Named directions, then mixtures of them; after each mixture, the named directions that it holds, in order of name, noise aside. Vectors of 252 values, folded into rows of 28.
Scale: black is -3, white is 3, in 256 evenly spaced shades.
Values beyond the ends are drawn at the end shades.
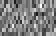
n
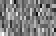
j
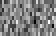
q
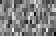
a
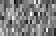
a, j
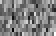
a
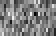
a, j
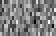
q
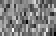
a, n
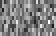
q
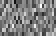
n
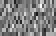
n
